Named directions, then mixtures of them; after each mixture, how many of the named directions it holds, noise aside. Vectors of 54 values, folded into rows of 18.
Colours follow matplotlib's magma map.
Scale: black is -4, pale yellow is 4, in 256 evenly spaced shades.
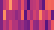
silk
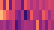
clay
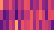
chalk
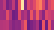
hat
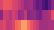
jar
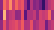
two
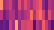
one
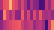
two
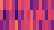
one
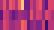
three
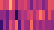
two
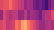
one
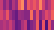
two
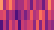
three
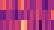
three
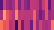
one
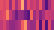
three
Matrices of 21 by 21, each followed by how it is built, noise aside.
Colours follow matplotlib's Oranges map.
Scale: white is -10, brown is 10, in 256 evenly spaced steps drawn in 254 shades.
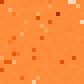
sparse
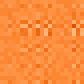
low rank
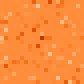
sparse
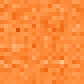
low rank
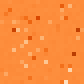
sparse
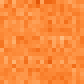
low rank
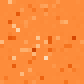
sparse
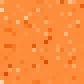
sparse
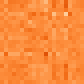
low rank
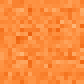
low rank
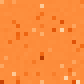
sparse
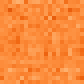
low rank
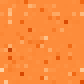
sparse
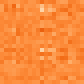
low rank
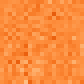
low rank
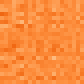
low rank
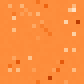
sparse
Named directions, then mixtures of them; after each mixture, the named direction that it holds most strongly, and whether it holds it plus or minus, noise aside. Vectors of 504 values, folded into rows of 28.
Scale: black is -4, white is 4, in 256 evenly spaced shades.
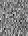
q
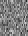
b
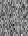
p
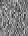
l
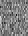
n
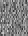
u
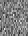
q, minus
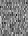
n, plus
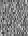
u, minus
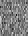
n, plus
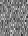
p, minus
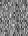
p, minus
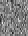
b, minus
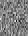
q, plus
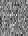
n, minus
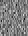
u, minus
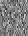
l, minus
